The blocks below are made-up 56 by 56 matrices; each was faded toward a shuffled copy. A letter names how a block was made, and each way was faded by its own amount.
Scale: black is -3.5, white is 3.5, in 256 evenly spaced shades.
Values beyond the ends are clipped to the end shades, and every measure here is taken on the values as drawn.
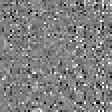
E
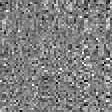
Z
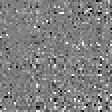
E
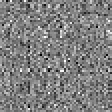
Z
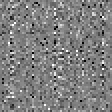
E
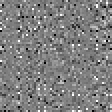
E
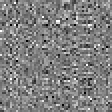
Z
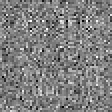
Z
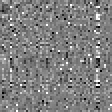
E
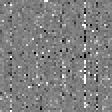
E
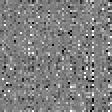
E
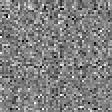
Z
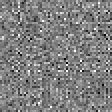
Z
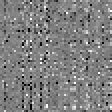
E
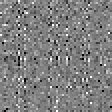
E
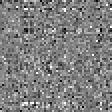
Z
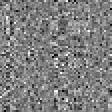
Z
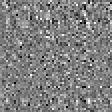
Z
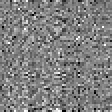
Z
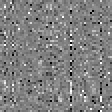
E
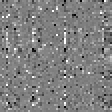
E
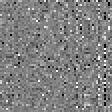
E
